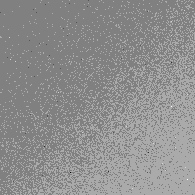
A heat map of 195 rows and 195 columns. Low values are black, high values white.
Mirror symmetry: none. Grain: fine. Slope: up to the bottom right. Ninth with the highest average: bottom right.
